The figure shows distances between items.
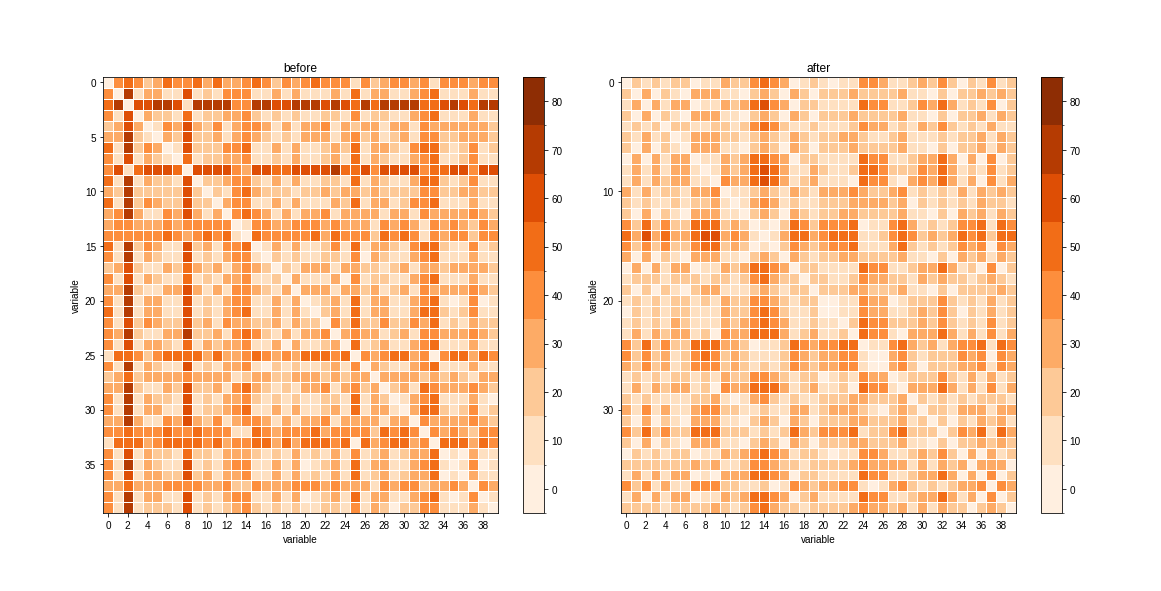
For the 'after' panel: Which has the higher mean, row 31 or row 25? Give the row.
25
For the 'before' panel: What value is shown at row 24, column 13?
30
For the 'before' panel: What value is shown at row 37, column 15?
40
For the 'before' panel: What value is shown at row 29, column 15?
20
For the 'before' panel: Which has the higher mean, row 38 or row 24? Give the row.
38
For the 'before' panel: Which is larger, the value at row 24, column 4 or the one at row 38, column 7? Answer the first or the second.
the first
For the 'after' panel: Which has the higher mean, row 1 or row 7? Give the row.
7
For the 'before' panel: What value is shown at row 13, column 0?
30
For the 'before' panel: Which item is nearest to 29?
39
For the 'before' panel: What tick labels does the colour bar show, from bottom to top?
0, 10, 20, 30, 40, 50, 60, 70, 80
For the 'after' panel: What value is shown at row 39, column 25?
30
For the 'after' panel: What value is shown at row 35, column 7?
30
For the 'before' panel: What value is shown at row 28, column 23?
10
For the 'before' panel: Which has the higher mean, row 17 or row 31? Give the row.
31
